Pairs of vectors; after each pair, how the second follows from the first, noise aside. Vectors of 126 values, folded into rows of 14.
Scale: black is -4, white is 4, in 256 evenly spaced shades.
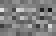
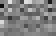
wrapped around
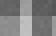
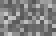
shuffled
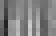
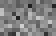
shuffled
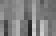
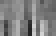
copied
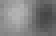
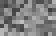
shuffled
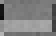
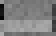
copied
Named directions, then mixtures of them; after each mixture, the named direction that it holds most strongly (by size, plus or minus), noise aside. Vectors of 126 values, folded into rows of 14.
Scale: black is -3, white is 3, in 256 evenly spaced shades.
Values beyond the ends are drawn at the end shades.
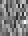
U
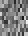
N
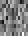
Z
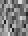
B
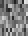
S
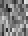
S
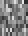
S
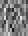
B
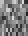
S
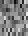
S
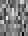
Z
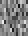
U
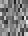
N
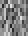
B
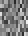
N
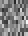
N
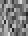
B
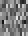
U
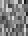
S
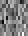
Z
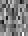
Z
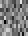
N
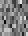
B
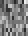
S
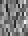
U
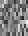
N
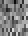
S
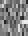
U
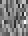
U
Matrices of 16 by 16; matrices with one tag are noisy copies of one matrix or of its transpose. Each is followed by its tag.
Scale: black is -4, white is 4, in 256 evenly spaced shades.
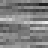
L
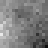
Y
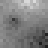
Y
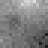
Y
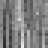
L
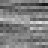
L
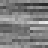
L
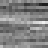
L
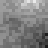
Y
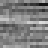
L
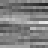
L
